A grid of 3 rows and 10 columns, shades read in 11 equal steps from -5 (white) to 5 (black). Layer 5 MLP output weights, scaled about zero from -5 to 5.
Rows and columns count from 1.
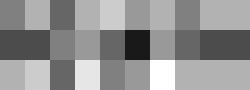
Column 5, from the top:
-3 1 0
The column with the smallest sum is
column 7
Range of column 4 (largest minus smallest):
3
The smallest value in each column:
-2 -3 0 -4 -3 -1 -5 -2 -2 -2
